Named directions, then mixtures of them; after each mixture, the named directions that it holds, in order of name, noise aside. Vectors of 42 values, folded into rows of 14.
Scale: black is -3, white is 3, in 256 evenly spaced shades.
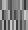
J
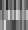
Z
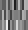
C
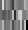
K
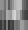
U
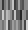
C, K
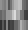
U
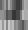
U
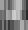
U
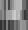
U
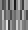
C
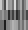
Z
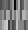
C, Z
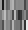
K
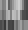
U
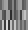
C, J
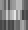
U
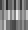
Z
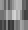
U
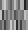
C, J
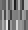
C
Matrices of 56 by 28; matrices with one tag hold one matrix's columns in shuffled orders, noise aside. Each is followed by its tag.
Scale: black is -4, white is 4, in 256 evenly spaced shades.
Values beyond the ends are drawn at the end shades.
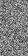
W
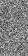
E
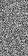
W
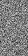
W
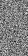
W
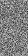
E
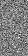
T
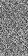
E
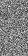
E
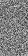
E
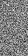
W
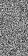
W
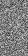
T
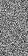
W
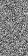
W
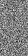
W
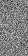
T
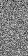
T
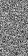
W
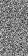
E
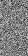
T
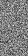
W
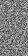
W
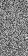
T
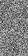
E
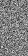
T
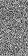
E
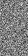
W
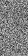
E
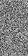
E
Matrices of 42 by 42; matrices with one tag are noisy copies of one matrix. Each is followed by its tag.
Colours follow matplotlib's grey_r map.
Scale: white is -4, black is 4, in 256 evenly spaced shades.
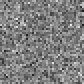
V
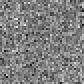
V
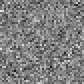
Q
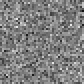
V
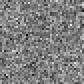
V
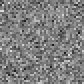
Q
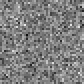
V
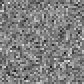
Q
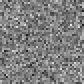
V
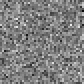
V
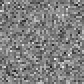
Q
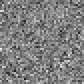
Q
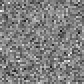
Q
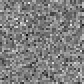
V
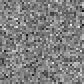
V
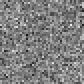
V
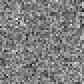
V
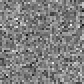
V
